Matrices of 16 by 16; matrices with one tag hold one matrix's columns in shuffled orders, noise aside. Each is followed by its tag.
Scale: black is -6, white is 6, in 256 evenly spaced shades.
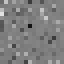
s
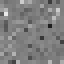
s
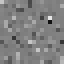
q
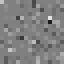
q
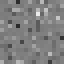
s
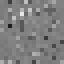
s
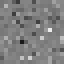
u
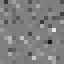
u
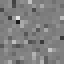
q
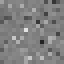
u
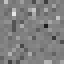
s
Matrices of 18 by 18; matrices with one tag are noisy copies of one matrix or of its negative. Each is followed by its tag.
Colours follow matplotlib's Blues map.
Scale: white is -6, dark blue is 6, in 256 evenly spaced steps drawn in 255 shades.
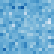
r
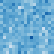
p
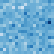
r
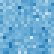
p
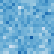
p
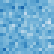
r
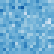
r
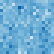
p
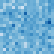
r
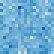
p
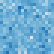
p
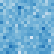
p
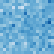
r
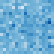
r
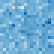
r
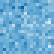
r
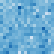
p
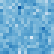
p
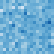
r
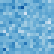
r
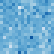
p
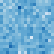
p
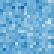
r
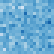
r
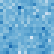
p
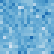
p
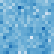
p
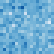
r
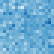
r
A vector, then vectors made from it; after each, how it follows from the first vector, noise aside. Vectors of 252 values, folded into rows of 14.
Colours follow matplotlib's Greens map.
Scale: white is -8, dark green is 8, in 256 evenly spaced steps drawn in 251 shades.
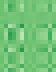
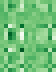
scaled up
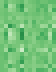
negated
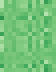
wrapped around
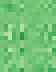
sign-scrambled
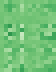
sign-scrambled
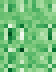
scaled up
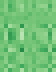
copied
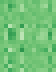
copied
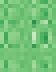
reversed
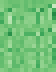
wrapped around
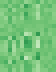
wrapped around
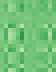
negated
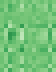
copied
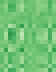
copied
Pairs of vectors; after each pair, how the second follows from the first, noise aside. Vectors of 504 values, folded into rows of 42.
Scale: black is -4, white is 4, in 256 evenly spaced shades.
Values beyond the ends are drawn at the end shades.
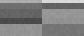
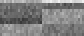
copied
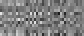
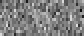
shuffled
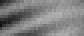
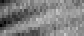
copied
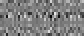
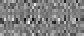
reversed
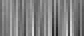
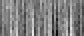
copied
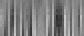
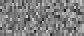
shuffled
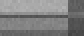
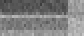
negated
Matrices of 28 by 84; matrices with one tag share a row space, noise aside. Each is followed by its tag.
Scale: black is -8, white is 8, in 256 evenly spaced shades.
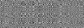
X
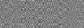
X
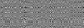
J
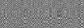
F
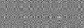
F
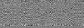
J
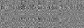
X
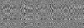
J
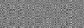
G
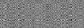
G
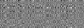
G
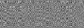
G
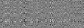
J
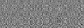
F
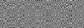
G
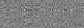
J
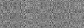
J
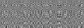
F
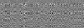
J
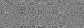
X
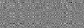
G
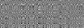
X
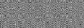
G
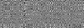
J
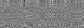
J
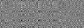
X
